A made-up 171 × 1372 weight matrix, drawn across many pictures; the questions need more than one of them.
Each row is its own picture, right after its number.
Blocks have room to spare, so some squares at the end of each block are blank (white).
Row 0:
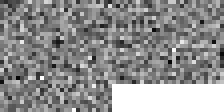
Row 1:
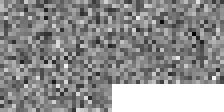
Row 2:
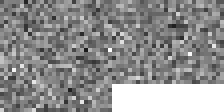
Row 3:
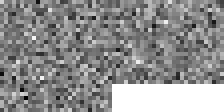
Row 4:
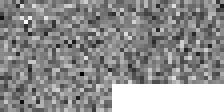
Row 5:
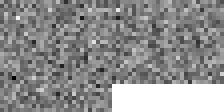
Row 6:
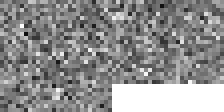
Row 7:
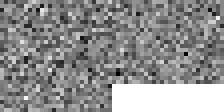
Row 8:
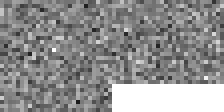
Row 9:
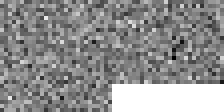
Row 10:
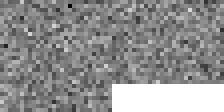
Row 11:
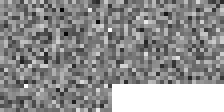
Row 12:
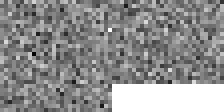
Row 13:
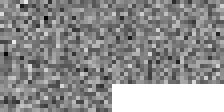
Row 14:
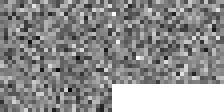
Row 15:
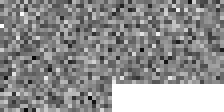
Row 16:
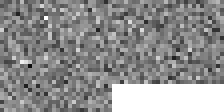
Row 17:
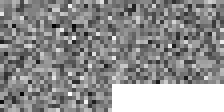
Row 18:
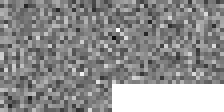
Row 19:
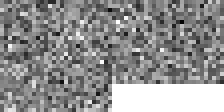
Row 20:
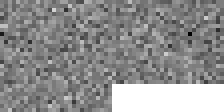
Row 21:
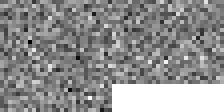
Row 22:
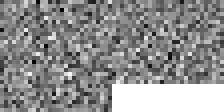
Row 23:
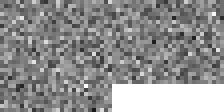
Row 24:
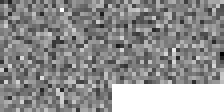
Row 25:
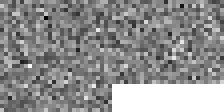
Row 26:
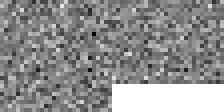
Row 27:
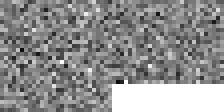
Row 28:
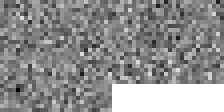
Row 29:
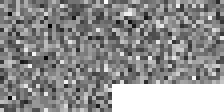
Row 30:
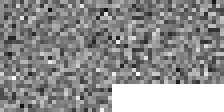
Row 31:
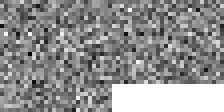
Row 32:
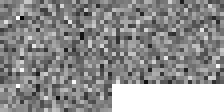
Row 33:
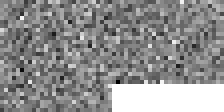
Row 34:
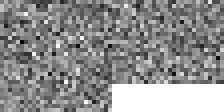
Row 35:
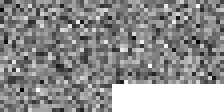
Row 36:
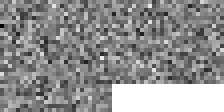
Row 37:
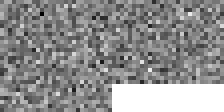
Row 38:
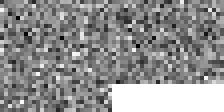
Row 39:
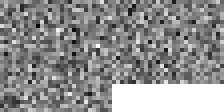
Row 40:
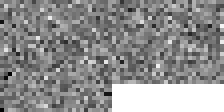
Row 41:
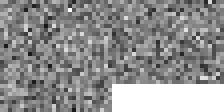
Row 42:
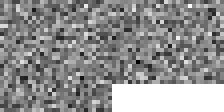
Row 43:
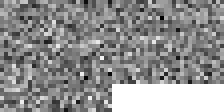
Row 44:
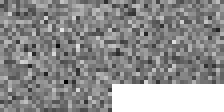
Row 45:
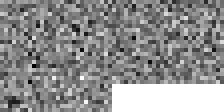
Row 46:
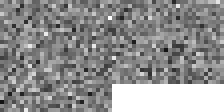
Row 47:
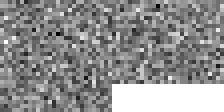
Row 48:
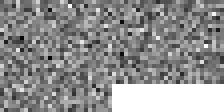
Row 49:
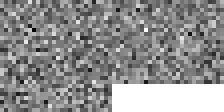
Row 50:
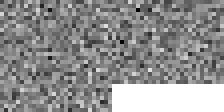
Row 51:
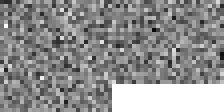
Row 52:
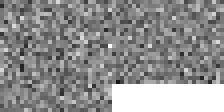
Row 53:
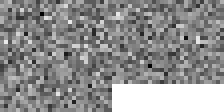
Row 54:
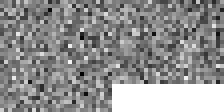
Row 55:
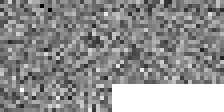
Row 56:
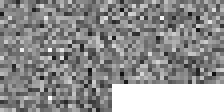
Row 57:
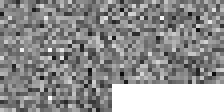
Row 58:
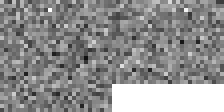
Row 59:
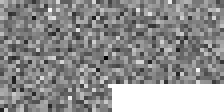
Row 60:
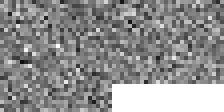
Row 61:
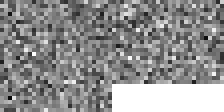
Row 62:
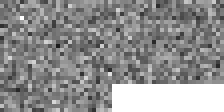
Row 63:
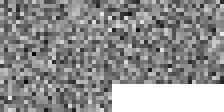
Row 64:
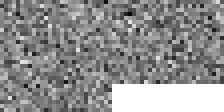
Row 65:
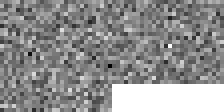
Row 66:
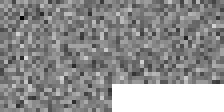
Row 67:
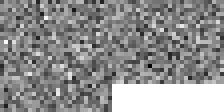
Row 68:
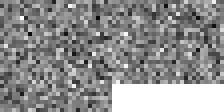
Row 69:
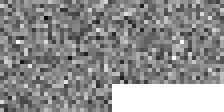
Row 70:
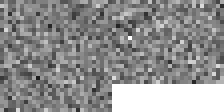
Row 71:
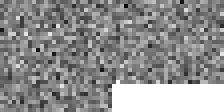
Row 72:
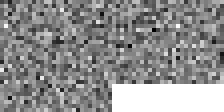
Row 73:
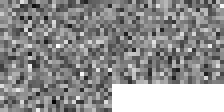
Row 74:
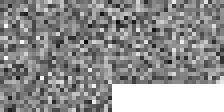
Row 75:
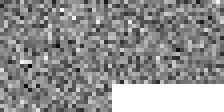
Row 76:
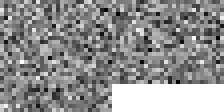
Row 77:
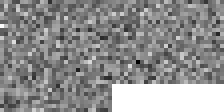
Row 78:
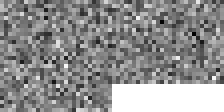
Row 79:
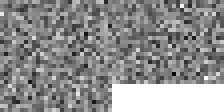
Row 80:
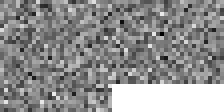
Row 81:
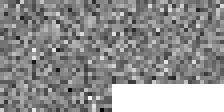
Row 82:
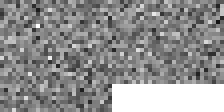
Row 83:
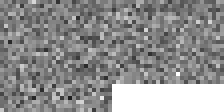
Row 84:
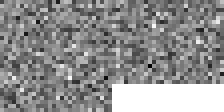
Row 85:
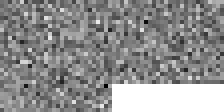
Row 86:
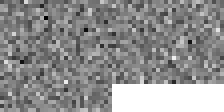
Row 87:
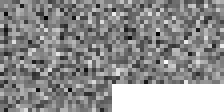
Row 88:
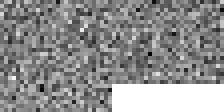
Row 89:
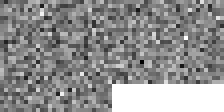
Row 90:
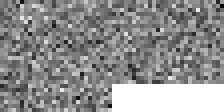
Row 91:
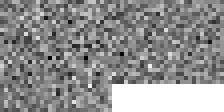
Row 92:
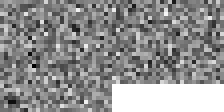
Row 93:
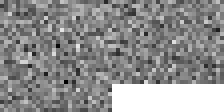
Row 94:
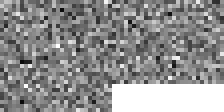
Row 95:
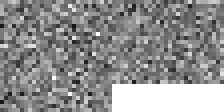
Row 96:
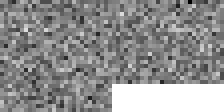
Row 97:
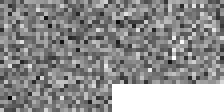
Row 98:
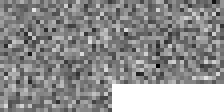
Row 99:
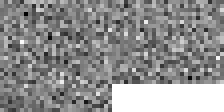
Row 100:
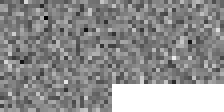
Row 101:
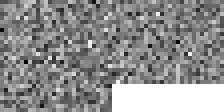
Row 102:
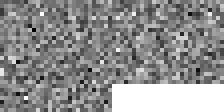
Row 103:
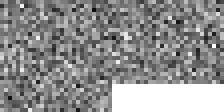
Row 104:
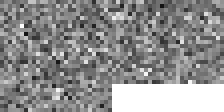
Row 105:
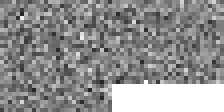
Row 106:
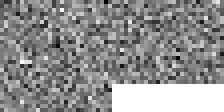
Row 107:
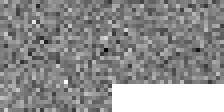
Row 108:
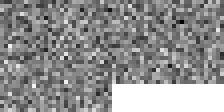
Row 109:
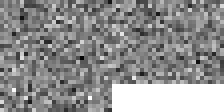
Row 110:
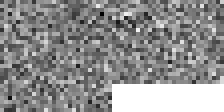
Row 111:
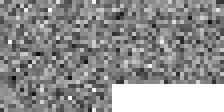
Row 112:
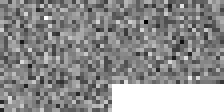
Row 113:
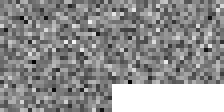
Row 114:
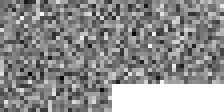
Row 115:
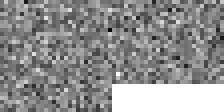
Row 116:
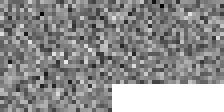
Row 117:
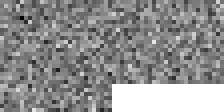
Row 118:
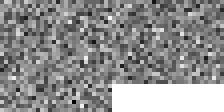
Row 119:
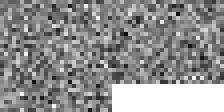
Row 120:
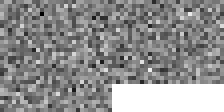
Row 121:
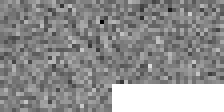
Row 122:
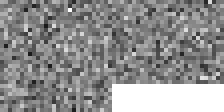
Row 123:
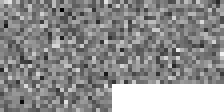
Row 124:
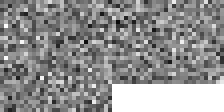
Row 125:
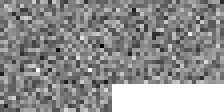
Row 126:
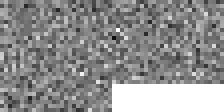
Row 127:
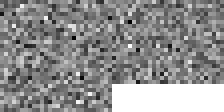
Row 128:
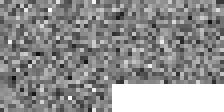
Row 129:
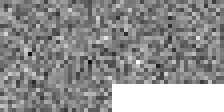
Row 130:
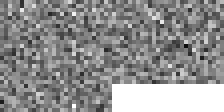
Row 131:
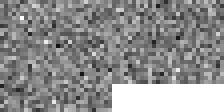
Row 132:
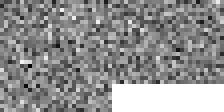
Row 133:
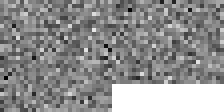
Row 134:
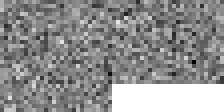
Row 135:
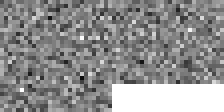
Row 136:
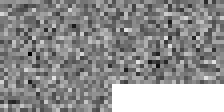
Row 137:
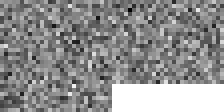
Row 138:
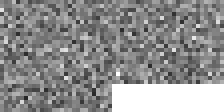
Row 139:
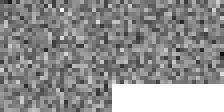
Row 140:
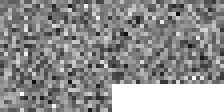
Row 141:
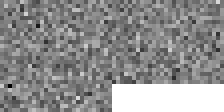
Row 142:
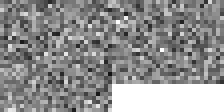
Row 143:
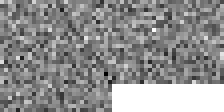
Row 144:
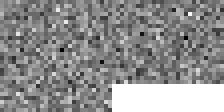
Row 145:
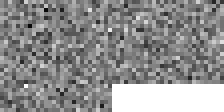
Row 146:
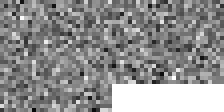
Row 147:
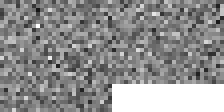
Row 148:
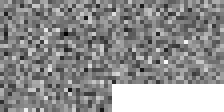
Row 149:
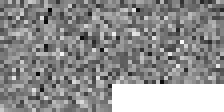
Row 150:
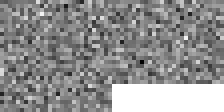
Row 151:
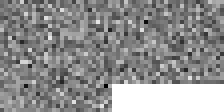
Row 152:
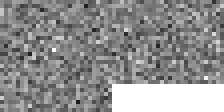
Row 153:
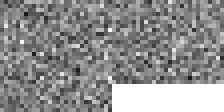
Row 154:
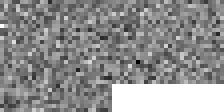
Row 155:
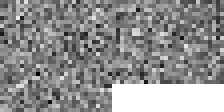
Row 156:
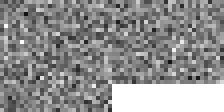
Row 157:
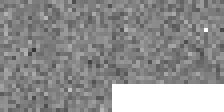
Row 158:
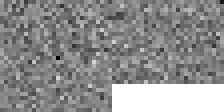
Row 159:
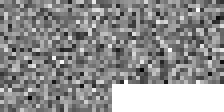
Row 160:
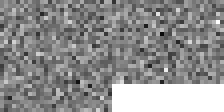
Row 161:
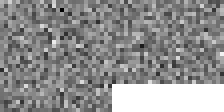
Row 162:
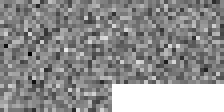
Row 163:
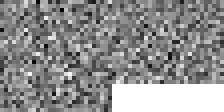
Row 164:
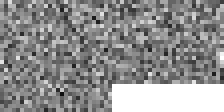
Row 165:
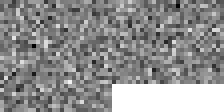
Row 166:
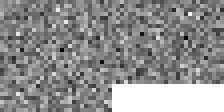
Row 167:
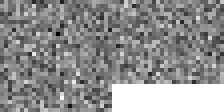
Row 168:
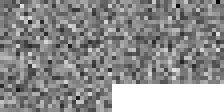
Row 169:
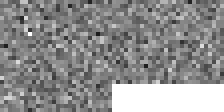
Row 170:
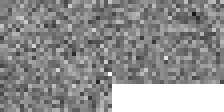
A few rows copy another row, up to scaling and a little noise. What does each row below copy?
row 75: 132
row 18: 126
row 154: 77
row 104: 6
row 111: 128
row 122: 41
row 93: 44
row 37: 120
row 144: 166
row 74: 124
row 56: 57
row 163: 22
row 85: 151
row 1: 78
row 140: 119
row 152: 8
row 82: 147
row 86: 100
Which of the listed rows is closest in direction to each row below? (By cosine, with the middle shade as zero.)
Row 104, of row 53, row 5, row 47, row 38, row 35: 53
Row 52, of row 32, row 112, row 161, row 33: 33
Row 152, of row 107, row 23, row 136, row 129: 129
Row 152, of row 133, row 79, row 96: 79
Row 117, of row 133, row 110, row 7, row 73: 73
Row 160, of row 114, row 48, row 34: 34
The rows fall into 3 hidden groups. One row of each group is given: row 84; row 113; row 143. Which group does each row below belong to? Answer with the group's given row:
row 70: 143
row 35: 84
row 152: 113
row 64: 143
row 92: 113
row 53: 84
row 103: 113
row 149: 84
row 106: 143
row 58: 84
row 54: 84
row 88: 84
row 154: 113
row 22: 84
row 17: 113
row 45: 113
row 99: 143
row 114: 84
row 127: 113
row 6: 84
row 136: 113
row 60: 143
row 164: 143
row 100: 143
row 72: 143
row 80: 84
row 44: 143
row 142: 143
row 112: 143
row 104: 84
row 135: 84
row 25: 143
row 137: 113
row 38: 84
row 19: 143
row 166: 84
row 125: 84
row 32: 84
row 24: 143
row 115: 143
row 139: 143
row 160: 84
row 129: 113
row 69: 143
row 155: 84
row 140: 113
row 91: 84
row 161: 143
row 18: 113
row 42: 113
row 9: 143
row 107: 113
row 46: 113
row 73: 113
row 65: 113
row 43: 113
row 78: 143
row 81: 113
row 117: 113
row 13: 113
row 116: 84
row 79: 113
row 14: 113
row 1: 143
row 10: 113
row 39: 113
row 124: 143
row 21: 113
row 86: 143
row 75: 143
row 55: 84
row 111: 84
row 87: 113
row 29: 143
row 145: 143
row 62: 113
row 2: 113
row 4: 113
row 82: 84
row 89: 84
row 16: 143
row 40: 113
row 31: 113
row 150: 84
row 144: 84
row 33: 84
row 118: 84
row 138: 84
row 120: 84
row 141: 113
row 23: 113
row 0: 143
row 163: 84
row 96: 113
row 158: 84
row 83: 84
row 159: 84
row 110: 143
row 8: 113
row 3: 84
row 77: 113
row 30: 84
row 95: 113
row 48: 84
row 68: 113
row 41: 113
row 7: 84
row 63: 143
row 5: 84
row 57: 84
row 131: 113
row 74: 143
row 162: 113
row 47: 84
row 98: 113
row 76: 84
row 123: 143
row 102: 84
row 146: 113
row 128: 84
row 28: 113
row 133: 113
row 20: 84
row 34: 143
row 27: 84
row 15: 113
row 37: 84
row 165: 113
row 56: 84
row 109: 113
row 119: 113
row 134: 143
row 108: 143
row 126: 113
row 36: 113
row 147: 84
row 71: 84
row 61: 143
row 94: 143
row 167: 143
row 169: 113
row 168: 113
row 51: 143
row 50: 84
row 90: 113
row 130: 113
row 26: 84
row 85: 143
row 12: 143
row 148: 113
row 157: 113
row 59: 84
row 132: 143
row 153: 143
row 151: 143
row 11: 143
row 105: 84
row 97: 143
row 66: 84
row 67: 84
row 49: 84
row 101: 84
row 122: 113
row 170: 113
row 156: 143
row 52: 84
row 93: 143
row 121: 84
